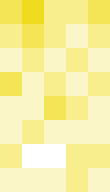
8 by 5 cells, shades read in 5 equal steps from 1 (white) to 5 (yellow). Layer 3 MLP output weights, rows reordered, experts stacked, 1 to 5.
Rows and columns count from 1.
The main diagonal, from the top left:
4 4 2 2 2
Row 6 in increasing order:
2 2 2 2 3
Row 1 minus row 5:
2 3 -1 0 2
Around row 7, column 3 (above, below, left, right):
2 2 1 3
